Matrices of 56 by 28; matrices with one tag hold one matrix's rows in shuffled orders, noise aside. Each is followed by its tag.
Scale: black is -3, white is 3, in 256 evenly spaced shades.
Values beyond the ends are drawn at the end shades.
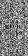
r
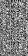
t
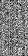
r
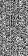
t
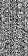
r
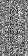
r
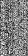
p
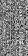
t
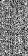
r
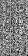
t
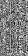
t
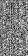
t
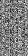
r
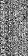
p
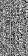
t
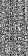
r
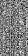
t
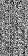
r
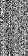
p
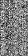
p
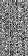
r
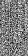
r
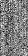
p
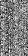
p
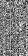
t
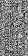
r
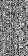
t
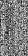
p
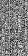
r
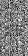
r
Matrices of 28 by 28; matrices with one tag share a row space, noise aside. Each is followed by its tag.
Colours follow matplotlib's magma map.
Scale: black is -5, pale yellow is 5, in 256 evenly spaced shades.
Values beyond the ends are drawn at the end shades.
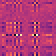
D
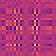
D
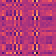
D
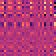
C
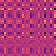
C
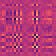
D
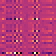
D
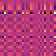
C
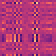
D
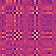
D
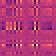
D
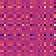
C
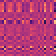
C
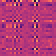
D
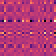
C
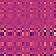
C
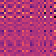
C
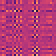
D
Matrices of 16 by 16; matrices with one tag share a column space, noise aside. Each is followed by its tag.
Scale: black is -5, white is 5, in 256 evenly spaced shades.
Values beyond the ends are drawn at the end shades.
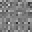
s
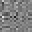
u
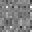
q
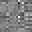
u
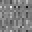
q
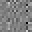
s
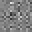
u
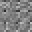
s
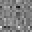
q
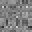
q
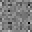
s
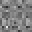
q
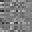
s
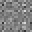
s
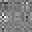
u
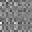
s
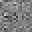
u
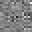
u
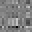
q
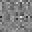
u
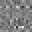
q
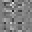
s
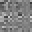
u
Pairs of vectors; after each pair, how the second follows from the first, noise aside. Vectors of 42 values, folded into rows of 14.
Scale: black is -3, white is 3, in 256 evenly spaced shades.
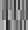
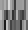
shuffled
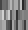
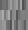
shrunk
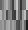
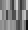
copied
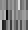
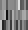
copied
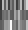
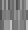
shrunk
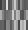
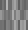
shrunk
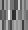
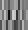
negated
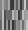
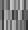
negated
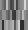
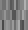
shrunk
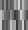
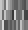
shuffled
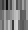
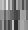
negated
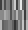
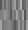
shrunk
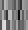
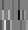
partly zeroed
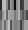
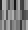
copied
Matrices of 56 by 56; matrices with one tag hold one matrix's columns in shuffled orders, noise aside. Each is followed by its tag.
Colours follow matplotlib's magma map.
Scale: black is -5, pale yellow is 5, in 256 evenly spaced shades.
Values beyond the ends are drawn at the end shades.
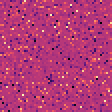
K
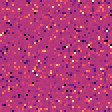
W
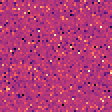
W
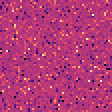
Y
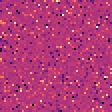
K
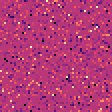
K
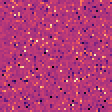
Y
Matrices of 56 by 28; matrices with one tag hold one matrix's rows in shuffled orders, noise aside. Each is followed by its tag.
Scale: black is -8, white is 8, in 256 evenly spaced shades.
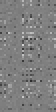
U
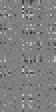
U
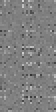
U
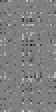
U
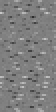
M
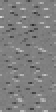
M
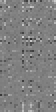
U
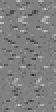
M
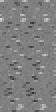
M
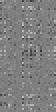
U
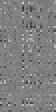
U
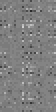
U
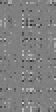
U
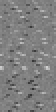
M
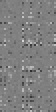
U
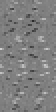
M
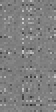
U
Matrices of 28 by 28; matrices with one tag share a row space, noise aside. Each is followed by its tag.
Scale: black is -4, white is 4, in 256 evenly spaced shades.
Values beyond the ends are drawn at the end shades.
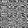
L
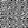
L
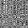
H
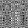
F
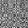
H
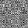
F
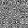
H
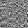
L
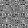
F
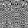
F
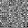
L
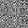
H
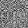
H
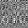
H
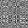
H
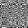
L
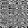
L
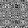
F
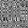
H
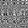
H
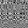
H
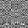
F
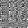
L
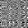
L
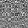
F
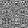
F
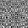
F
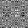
F
